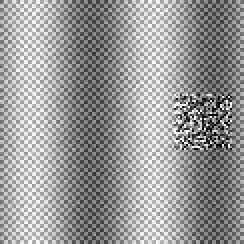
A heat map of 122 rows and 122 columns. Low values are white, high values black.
Roughest part: middle right. Stripes: upright, repeating 2 times. Odd patch: rougher, in the middle right.
